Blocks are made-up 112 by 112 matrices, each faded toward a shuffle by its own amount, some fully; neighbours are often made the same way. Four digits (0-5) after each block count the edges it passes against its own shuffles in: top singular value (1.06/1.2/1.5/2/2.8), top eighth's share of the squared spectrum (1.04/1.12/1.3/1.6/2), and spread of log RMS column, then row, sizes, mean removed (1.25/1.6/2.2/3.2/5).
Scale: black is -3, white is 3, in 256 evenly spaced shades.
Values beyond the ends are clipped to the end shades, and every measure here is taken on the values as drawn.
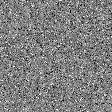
0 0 0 0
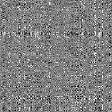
4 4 4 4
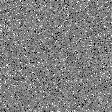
1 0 0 0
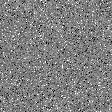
1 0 0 0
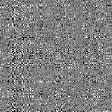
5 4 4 4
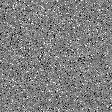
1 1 0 0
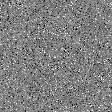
0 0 0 0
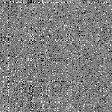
4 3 2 2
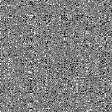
4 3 3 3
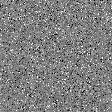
2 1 0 0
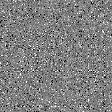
3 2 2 2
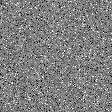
0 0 0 0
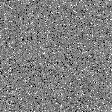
2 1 0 0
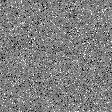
0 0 0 0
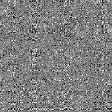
4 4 3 3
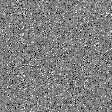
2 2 1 1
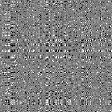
5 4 3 3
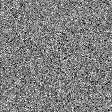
1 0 0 0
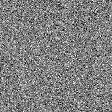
3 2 1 1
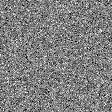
1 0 0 0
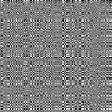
5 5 5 5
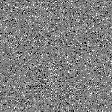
4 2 1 1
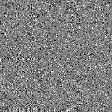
4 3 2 2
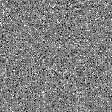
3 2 0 0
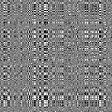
5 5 4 4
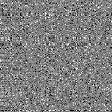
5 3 2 2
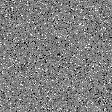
2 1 0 0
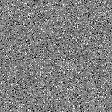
4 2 1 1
